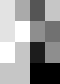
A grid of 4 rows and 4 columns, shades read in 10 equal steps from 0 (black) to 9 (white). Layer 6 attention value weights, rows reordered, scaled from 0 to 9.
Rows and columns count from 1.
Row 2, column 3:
5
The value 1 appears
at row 3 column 3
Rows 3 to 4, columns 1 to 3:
9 7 1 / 7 7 0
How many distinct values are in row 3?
4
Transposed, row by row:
8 8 9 7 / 6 9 7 7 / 3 5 1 0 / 7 4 5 0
